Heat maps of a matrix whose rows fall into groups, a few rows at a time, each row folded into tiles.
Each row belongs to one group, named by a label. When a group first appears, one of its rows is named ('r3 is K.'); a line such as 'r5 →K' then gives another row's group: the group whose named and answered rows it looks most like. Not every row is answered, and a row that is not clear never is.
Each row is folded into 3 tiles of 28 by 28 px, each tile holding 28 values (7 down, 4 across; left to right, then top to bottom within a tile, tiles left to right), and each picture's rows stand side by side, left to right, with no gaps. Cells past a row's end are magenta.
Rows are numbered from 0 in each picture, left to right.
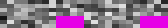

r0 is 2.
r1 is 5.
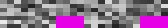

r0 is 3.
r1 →5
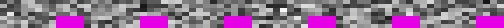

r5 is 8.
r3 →3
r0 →5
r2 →8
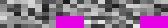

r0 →5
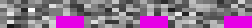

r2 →5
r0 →3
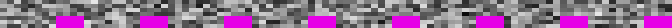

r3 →2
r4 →2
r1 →8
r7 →3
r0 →3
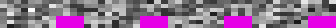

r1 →5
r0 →3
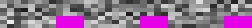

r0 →3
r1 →8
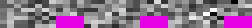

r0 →2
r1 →5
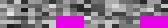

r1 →5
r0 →3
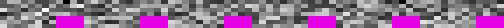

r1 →8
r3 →2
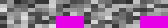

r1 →2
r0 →2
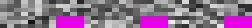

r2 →3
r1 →3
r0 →5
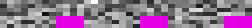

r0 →8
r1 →8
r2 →2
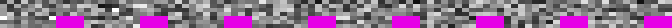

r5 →2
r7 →3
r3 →5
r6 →2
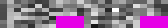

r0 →2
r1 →3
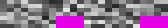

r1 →3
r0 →5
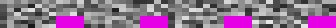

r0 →2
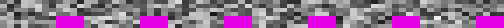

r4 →2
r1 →8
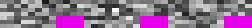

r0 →5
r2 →5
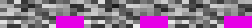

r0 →3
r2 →3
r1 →3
